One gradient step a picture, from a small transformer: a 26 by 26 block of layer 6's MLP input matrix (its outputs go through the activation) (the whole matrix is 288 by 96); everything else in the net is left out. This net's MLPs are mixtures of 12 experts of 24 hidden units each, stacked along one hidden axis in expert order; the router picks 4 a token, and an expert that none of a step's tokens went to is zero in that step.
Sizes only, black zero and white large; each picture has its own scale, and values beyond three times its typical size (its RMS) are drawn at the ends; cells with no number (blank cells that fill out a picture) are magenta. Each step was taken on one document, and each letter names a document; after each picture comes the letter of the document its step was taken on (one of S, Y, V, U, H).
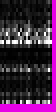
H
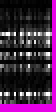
H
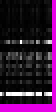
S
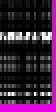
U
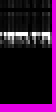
U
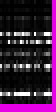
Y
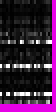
Y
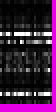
Y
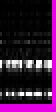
S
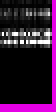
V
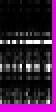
Y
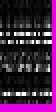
Y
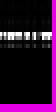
U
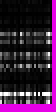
H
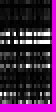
H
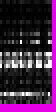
S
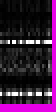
S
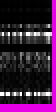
H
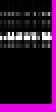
U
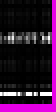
U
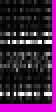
Y
